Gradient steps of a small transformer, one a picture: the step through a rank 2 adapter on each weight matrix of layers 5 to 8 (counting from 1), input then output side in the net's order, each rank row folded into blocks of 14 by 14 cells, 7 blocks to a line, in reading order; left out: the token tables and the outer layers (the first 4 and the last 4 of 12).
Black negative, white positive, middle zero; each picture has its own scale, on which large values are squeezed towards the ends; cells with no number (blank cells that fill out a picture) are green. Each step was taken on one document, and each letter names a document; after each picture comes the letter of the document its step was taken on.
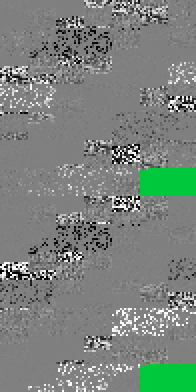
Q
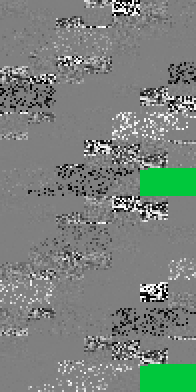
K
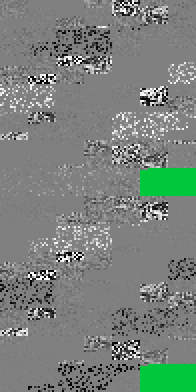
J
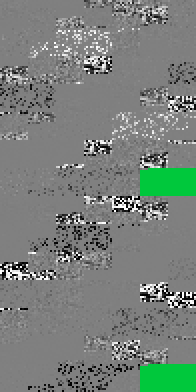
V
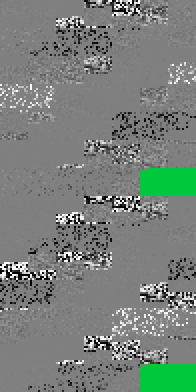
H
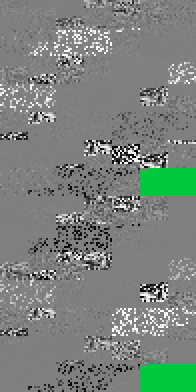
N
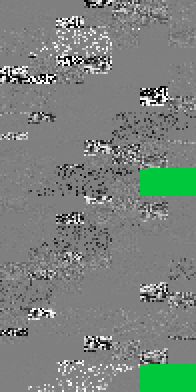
Q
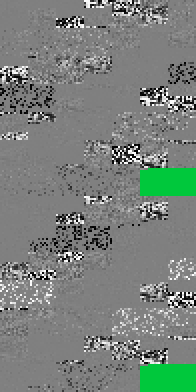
K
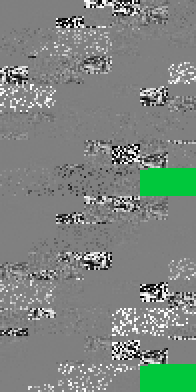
N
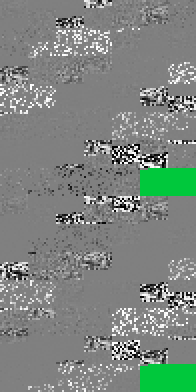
N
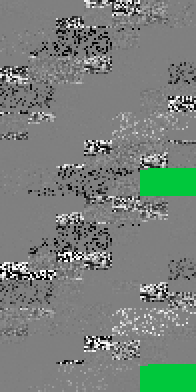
H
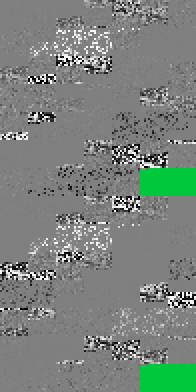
V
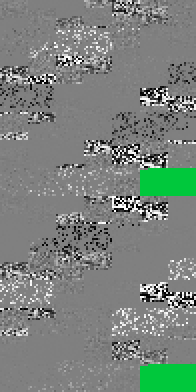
V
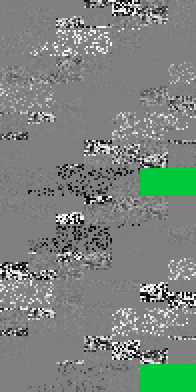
K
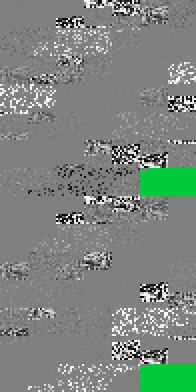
N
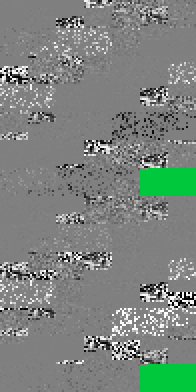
Q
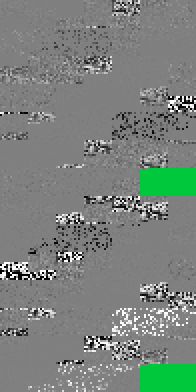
H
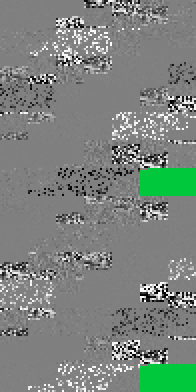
K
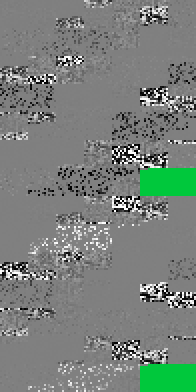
V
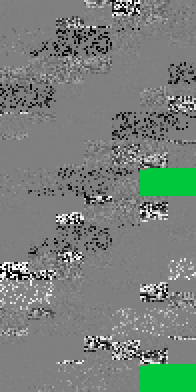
H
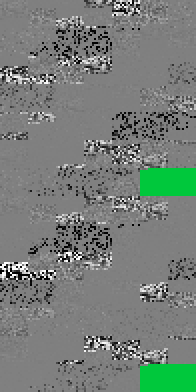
H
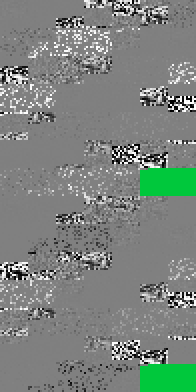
N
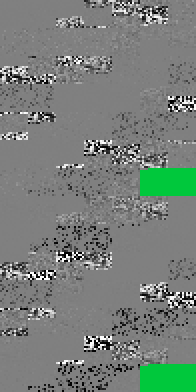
V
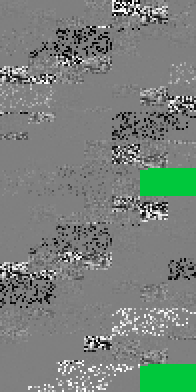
Q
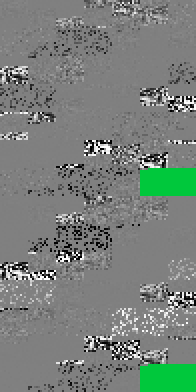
N
